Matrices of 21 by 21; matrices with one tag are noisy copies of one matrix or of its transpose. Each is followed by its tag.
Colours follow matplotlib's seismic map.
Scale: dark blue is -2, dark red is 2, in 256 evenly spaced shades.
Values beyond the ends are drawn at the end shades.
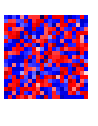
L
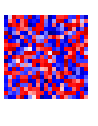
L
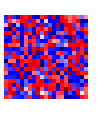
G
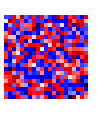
G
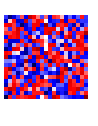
L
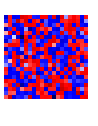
G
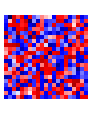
L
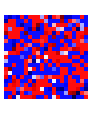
L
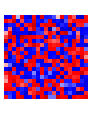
G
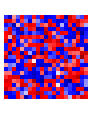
G
